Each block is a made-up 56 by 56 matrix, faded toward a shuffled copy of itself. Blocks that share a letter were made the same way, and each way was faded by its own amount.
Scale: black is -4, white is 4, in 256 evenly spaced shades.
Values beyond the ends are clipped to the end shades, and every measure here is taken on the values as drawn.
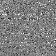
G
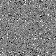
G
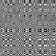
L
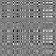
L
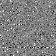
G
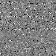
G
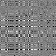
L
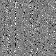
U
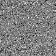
G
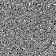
G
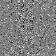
U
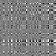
L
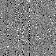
U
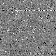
G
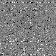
G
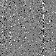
U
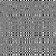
L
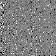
U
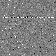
G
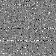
G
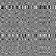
L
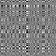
L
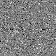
G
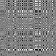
L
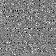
G
